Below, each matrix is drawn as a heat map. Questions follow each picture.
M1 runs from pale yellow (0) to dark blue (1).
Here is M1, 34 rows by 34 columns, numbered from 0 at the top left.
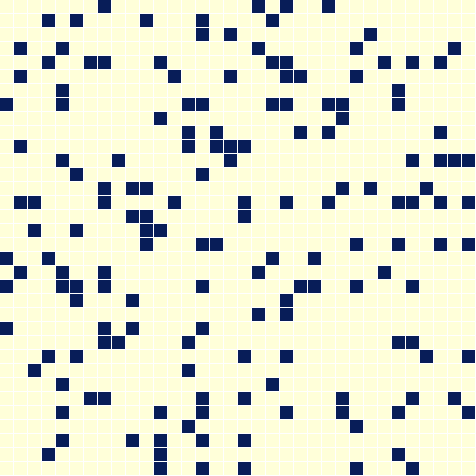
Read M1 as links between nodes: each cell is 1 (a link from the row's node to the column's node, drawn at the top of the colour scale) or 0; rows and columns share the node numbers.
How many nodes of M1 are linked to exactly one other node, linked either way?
0
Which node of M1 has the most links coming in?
node 14
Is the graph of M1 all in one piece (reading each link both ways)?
yes
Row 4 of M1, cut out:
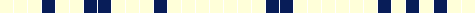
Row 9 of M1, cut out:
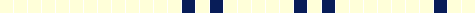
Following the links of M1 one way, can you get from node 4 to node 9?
yes
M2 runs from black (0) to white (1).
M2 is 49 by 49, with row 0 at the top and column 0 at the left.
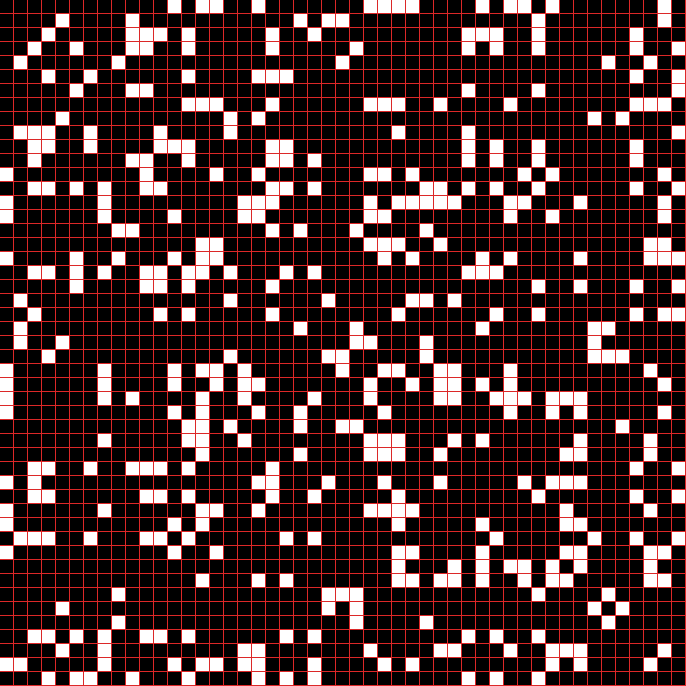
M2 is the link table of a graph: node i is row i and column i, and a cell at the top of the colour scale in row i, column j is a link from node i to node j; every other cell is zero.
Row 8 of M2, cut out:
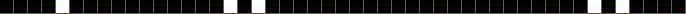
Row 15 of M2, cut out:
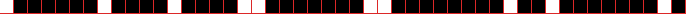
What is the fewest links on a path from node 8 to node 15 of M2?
2
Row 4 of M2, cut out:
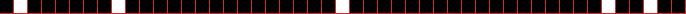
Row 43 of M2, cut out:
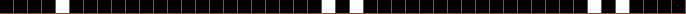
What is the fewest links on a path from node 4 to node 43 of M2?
1
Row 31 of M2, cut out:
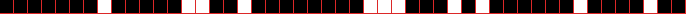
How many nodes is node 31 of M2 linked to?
11
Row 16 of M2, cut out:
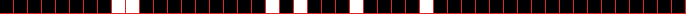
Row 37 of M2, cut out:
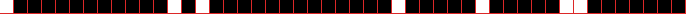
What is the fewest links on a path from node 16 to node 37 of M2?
3
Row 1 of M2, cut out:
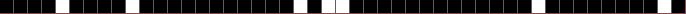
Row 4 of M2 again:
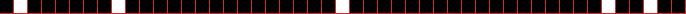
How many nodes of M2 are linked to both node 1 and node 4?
1
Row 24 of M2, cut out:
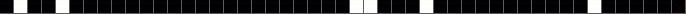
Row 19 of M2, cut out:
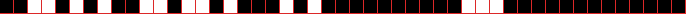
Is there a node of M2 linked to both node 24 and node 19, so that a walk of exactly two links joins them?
no
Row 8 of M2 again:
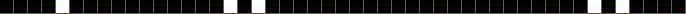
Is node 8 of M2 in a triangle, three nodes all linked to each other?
no
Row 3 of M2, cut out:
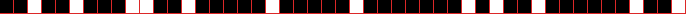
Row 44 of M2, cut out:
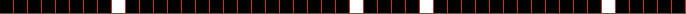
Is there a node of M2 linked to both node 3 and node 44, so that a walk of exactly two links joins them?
yes
